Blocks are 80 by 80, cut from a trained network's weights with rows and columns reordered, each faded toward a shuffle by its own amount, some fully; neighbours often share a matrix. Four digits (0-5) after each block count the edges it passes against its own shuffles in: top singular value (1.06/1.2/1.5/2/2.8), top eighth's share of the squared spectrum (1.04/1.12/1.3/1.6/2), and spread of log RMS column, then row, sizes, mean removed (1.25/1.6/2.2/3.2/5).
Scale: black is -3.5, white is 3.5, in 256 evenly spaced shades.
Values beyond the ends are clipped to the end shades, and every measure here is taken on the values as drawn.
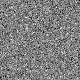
0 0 0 0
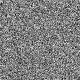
0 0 0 0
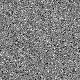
0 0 0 0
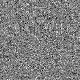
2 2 0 0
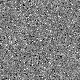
0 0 0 0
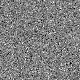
1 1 0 0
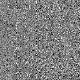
3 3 3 0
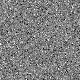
0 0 0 0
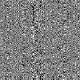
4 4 3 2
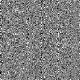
3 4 3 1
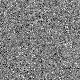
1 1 0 0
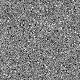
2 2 1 0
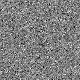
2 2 0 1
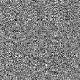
3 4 2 2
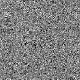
2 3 2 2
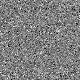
2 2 0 1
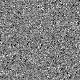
2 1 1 0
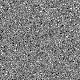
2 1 0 1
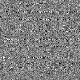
3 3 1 3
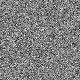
2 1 0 0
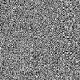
3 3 2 0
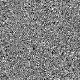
3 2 2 0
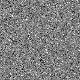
2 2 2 0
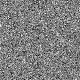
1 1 0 0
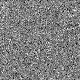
2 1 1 0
